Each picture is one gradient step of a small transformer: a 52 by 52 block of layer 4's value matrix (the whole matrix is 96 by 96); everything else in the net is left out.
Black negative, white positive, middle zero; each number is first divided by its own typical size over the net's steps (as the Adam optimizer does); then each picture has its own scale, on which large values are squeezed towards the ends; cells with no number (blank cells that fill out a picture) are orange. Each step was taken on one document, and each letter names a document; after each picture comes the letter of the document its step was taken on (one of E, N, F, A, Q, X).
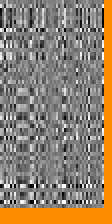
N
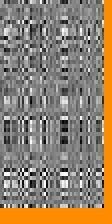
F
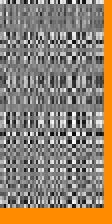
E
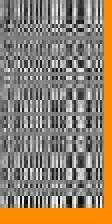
E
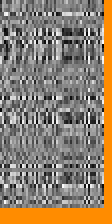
N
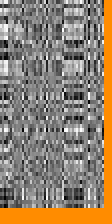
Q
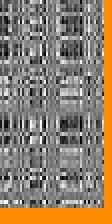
F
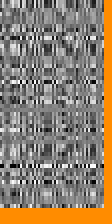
N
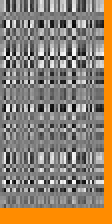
E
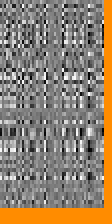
F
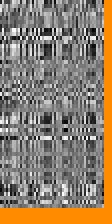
N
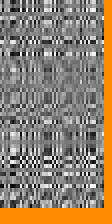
N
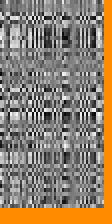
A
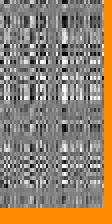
F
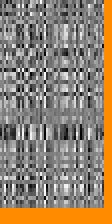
F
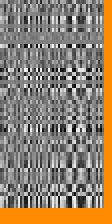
E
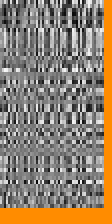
E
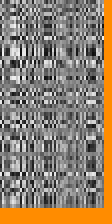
A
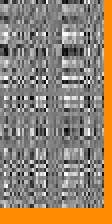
F
